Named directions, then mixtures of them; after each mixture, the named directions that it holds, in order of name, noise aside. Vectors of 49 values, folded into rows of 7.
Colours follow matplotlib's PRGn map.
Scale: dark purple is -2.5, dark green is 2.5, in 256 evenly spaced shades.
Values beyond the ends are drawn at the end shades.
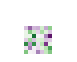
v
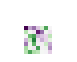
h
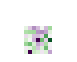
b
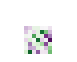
b, v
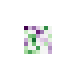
h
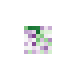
b, h, v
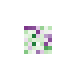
h, v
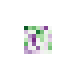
h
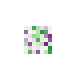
b, h, v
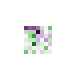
b, h, v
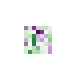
h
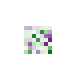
b, v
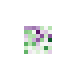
b, h, v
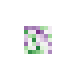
h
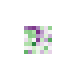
b, h, v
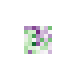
b, h, v
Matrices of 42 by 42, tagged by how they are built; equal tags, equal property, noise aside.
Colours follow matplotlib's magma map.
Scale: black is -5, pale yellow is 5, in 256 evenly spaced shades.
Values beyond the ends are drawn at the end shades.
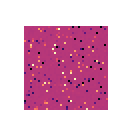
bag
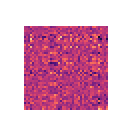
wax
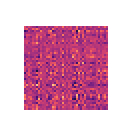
wax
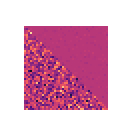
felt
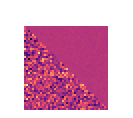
felt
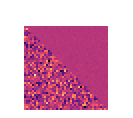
felt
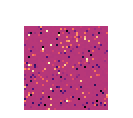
bag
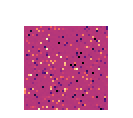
bag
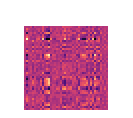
wax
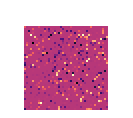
bag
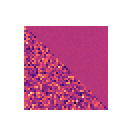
felt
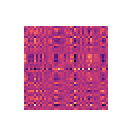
wax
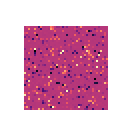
bag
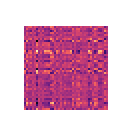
wax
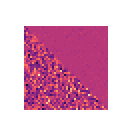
felt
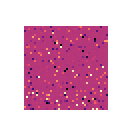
bag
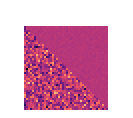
felt
